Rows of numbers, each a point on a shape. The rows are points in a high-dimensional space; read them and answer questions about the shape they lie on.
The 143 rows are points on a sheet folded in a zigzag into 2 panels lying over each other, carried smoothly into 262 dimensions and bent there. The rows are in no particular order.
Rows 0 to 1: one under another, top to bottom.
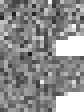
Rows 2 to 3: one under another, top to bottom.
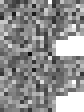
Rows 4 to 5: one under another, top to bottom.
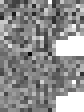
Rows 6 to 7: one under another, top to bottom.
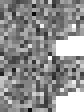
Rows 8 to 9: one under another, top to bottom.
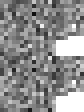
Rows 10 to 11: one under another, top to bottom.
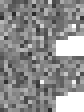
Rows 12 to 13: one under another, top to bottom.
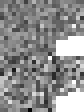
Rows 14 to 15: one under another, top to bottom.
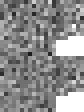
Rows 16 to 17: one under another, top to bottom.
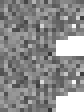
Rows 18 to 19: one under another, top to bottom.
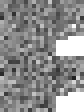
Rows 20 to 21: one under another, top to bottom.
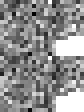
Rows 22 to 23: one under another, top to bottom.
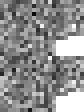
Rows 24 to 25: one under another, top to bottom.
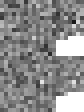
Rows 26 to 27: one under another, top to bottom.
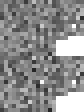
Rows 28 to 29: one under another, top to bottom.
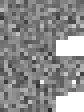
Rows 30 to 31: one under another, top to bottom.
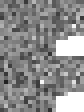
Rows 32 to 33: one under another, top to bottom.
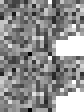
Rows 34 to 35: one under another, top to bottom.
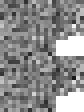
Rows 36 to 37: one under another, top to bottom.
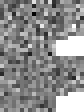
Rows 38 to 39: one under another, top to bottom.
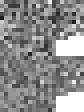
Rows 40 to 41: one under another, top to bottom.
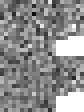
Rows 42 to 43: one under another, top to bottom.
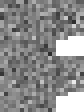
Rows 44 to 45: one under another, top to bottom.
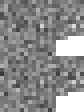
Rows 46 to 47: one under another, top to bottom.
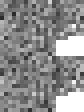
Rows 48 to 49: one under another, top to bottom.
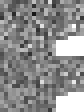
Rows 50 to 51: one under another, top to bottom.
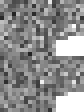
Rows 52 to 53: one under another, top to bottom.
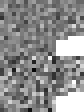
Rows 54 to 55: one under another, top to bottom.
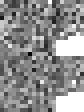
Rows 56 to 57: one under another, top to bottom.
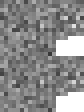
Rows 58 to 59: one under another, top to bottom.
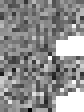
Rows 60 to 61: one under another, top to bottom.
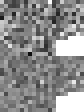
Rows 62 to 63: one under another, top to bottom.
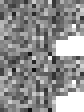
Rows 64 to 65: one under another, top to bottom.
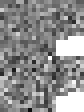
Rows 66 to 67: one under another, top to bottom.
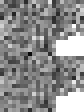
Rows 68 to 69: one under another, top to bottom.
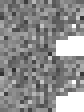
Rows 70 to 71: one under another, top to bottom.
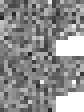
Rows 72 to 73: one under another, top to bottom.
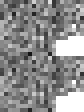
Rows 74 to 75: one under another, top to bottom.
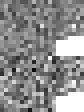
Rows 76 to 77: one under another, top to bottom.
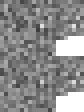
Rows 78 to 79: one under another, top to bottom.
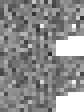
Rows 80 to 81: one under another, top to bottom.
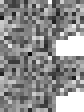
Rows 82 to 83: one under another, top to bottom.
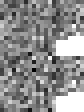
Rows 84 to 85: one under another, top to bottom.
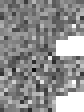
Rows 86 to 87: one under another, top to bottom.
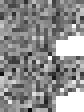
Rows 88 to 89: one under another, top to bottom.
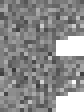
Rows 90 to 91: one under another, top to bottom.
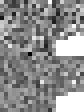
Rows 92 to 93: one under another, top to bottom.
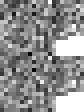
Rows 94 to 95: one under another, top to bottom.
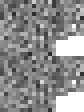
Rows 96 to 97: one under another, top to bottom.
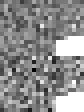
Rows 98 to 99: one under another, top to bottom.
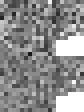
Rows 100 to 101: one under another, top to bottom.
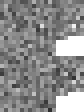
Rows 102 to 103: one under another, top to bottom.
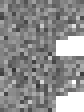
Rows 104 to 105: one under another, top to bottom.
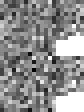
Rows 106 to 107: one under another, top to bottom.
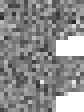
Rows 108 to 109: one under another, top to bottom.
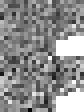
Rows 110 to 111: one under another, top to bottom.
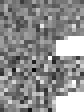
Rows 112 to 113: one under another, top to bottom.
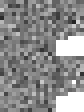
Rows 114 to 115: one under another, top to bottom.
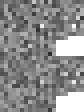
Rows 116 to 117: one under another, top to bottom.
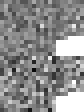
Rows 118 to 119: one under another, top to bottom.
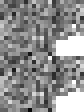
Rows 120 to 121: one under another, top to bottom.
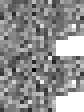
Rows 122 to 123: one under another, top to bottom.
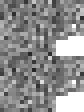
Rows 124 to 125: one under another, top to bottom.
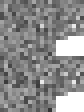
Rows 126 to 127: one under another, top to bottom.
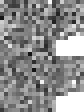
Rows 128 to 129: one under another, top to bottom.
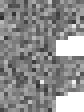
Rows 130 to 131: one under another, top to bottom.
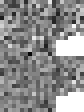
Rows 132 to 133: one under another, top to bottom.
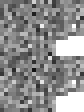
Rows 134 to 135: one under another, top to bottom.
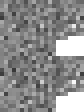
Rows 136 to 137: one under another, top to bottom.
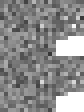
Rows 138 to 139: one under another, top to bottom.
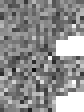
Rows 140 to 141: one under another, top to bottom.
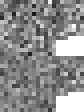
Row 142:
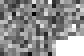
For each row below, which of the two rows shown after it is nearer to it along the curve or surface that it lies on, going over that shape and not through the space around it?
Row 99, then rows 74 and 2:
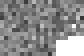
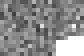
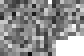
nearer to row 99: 2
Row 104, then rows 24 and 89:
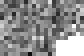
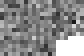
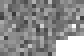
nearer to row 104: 24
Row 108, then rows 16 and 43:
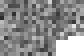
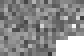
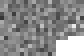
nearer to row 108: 43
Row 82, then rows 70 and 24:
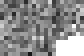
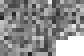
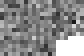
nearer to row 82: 24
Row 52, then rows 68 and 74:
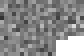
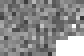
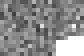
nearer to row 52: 74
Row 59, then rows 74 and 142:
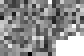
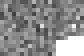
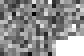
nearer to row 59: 142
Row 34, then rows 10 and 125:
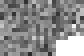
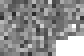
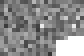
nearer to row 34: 125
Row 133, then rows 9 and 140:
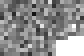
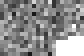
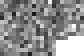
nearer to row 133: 140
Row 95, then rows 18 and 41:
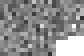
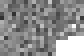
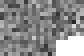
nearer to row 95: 41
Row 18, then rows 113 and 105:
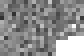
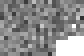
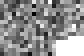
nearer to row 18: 105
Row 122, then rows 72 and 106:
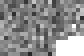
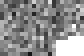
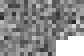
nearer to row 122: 72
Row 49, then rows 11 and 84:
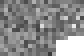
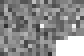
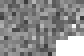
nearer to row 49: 11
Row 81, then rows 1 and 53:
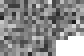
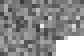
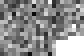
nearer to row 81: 53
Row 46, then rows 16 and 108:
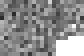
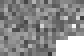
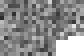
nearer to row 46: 108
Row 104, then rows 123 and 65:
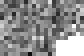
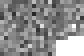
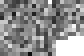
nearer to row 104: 65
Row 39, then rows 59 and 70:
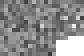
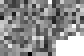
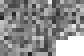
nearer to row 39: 59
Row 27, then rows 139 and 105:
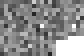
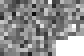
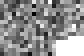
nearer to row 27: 105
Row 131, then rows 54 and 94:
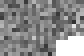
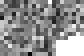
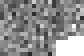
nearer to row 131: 94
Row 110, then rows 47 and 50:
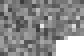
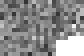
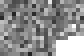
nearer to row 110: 50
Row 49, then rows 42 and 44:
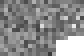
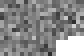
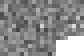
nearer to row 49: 42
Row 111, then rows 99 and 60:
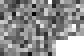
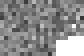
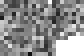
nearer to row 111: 60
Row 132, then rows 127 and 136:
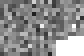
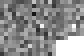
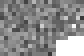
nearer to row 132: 136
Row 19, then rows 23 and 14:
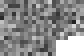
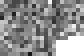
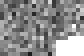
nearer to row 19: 23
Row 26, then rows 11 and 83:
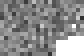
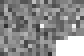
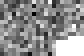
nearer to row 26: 11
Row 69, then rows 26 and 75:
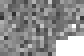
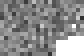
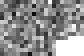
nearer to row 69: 75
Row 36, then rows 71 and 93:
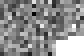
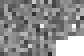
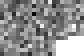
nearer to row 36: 71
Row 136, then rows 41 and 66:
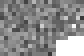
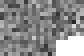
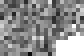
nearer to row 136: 41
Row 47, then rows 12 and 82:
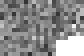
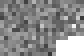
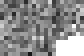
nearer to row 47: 82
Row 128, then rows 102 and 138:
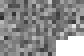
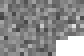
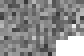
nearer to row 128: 102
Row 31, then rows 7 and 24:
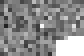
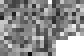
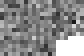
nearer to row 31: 24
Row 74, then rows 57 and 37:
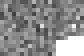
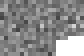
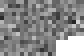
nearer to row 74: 57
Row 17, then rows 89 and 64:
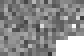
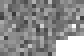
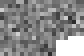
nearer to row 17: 64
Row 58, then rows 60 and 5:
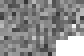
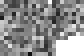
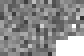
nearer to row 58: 5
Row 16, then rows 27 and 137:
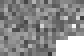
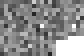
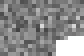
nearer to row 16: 27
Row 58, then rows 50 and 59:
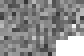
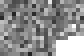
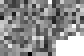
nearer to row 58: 59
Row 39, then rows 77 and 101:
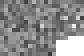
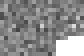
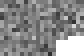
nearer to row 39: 101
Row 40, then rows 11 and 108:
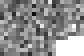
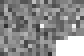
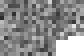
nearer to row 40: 108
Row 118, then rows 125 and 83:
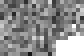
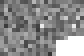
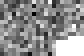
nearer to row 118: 83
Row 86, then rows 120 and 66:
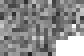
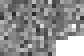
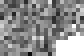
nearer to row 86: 66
